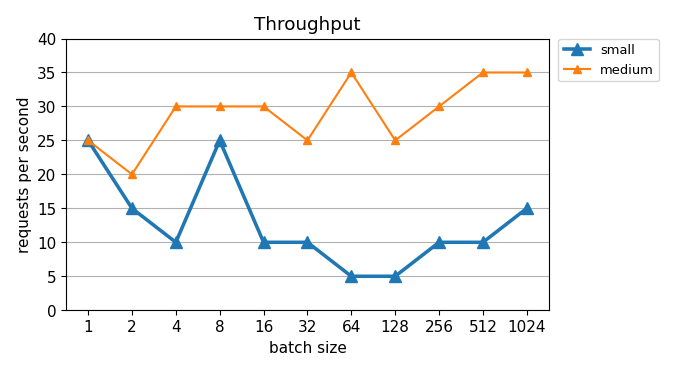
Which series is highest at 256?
medium
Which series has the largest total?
medium
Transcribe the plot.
Title: Throughput
x-axis: batch size, ticks 1 2 4 8 16 32 64 128 256 512 1024
y-axis: requests per second, ticks 0 5 10 15 20 25 30 35 40
Legend: small, medium
Values:
small: 25 15 10 25 10 10 5 5 10 10 15
medium: 25 20 30 30 30 25 35 25 30 35 35
